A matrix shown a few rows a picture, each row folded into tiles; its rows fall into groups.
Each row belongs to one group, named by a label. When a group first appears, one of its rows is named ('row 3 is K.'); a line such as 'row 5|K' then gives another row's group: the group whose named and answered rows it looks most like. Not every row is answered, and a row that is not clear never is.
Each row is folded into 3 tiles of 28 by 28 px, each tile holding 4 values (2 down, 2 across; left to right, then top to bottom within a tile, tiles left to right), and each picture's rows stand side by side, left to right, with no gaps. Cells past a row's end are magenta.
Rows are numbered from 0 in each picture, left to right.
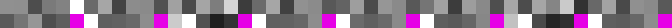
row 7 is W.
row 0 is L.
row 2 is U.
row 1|W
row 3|W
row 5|W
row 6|U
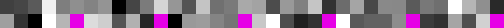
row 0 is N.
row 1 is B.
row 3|U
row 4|W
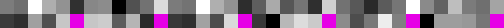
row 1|B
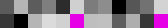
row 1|B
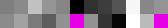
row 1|N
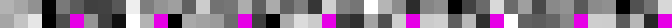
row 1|N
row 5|B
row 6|W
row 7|B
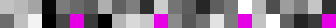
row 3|U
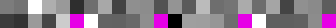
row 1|W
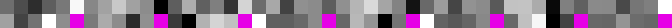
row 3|W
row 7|L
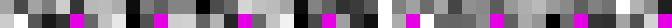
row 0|U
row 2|B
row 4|N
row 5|W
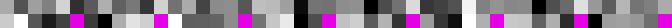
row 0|U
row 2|W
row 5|N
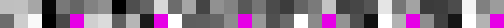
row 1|B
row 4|N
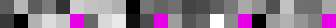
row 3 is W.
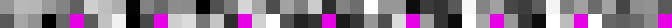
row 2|B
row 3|U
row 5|N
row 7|W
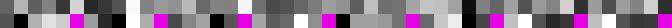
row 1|N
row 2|L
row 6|U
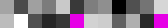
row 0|U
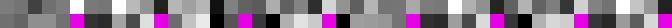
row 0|L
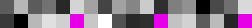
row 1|U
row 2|B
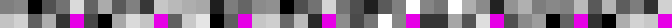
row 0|B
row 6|L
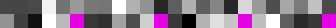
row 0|N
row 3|U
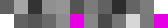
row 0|W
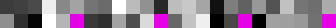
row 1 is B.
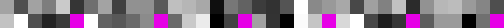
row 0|U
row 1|W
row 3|N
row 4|U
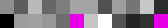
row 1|U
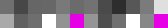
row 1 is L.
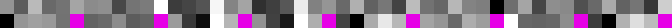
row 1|L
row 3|N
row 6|W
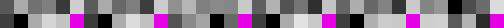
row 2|L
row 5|B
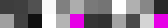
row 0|N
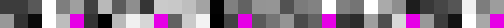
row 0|N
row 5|N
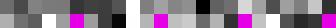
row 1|N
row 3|U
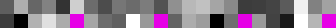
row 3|N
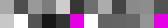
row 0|U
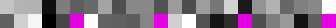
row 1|W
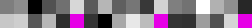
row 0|B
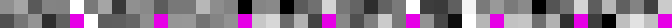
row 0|L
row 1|W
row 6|B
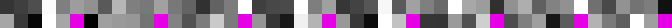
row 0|N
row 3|N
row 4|N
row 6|L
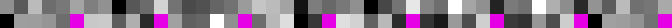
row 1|B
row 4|B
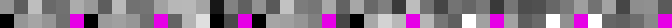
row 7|W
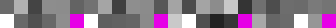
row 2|U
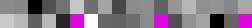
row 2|L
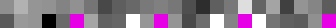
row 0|L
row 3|W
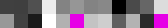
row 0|N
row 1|B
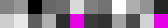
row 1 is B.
